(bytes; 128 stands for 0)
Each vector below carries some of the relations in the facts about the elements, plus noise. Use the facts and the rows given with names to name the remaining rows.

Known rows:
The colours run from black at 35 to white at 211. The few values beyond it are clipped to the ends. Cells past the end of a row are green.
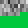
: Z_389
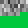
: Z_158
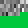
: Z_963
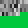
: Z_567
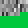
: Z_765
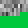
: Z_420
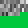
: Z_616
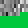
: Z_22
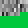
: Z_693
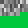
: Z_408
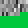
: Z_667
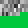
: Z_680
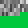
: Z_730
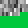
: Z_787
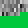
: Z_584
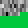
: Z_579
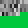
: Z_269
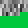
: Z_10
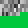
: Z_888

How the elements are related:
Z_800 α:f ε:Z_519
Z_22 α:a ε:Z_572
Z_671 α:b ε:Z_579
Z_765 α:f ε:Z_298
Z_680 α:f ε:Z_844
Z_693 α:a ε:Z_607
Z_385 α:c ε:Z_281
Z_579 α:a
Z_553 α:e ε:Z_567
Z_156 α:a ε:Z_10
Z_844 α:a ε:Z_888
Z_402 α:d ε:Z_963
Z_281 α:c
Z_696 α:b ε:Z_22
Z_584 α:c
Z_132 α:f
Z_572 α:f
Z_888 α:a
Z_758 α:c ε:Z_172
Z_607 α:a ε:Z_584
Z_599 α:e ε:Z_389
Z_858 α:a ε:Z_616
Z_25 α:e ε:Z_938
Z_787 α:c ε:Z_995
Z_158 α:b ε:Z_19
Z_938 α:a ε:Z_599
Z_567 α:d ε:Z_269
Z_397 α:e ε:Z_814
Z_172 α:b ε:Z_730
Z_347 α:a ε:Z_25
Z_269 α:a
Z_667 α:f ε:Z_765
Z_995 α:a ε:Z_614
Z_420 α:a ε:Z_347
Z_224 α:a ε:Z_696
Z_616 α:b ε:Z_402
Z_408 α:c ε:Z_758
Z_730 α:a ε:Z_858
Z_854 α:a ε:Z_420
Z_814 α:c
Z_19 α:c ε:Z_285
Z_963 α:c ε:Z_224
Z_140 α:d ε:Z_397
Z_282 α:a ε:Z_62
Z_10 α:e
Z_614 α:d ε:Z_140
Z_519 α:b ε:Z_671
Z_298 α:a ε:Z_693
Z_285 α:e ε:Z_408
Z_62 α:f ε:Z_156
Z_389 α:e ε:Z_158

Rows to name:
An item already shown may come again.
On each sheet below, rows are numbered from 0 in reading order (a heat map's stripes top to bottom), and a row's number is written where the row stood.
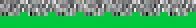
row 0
Z_616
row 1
Z_281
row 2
Z_854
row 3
Z_854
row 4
Z_402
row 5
Z_572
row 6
Z_385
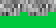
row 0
Z_420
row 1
Z_25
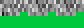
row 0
Z_281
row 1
Z_158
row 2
Z_19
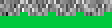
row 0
Z_224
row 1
Z_285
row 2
Z_758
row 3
Z_347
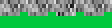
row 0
Z_599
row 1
Z_599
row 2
Z_553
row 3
Z_938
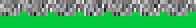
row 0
Z_420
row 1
Z_696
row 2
Z_858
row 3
Z_282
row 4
Z_616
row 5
Z_844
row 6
Z_172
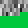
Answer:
Z_282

